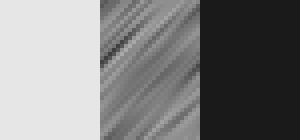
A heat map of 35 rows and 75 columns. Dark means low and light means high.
The table splits into one row of 3 panels. Panel 1,1: very high, flat. Panel 1,2: middling, slanting up to the right. Panel 1,3: very low, flat.
